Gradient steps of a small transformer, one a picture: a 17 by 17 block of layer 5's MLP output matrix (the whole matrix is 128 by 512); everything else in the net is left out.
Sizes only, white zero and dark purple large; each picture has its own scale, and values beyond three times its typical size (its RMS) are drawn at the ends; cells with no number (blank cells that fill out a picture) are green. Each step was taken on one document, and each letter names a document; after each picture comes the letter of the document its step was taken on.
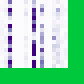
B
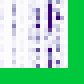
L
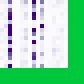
B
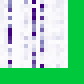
B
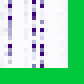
B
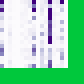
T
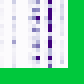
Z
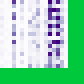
L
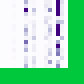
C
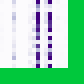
Z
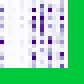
T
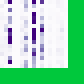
B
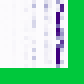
C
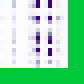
Z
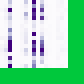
B
